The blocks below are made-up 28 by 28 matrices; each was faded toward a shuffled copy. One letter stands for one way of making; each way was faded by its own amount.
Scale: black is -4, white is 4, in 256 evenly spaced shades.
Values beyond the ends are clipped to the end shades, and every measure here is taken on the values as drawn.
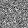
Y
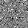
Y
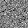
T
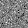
T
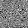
Y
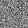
Y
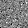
T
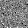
T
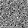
T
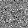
Y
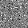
Y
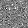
Y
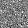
T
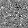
Y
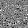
Y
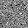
Y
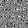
Y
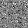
Y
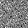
T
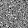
T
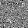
Y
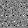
Y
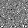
Y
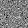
T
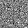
T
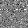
Y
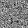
T
